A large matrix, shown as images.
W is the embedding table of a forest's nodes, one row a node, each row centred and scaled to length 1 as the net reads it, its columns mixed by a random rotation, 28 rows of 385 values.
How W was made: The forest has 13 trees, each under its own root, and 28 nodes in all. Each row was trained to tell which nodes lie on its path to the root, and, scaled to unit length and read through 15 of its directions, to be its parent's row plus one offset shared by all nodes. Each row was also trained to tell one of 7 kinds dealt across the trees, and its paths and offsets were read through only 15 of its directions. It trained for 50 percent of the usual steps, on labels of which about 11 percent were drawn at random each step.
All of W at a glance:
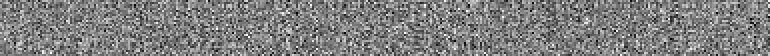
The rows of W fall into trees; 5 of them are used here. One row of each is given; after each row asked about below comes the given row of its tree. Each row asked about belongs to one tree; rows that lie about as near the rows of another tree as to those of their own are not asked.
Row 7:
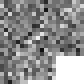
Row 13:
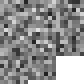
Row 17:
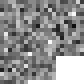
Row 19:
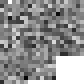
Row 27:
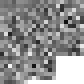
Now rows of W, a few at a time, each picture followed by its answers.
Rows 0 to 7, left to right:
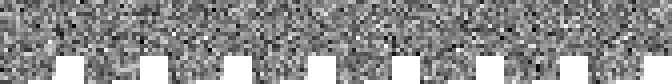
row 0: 17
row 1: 19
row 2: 7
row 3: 7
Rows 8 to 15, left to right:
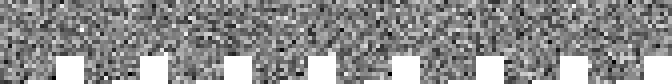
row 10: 19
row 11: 17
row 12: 7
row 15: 19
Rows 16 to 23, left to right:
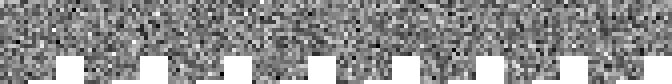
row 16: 7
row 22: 27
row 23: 27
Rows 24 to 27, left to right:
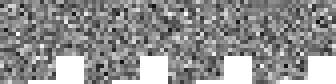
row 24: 19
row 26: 17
